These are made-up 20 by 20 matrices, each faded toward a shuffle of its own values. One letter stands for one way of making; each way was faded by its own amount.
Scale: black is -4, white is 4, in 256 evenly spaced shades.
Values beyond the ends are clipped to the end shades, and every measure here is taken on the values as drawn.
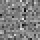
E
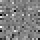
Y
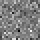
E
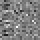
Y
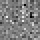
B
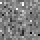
E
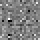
B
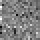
E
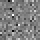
B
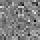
Y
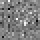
E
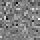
Y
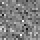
E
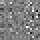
B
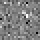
B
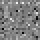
B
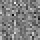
E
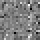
B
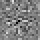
Y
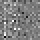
B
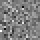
E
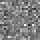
Y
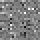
B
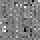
B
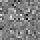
Y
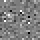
B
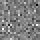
Y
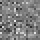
Y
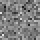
E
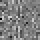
E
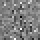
E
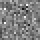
E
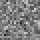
E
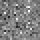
E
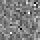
E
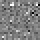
B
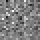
Y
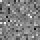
E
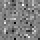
B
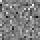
E
